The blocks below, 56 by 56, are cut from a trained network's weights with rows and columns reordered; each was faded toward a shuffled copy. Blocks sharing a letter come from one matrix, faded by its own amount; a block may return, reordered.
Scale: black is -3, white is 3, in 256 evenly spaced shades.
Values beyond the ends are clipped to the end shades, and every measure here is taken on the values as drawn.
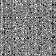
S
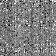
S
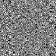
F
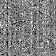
S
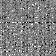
S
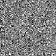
F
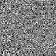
F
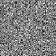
F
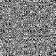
F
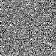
F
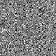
F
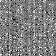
S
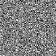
F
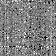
S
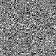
F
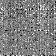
S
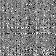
S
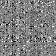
S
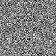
F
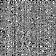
S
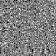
F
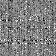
S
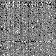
S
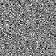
F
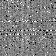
S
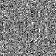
F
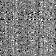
S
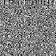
F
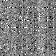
S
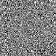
F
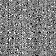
S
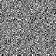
F
